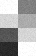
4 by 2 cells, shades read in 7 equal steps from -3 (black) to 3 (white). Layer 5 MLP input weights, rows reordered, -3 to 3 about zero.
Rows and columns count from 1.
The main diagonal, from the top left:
3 1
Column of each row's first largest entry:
1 1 2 2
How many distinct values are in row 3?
2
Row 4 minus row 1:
-5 3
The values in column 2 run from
0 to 3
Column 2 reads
0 1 2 3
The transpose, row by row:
3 2 -1 -2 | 0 1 2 3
